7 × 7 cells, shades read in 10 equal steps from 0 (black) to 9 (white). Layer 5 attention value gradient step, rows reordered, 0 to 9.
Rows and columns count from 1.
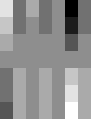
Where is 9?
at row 7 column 6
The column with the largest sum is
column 1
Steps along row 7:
up down up down up down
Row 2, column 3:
5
